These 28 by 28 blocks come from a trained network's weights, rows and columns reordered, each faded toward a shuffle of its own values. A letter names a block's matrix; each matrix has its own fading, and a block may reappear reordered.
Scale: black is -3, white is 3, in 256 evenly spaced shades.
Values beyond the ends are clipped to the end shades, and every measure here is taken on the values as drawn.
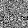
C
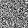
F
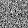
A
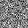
A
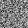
F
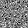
A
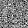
F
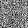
F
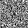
A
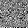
C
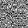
C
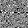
C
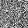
F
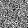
A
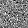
A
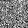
F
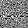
C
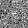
C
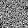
A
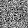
A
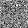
F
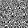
C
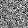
A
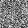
F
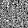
F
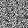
A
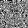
C
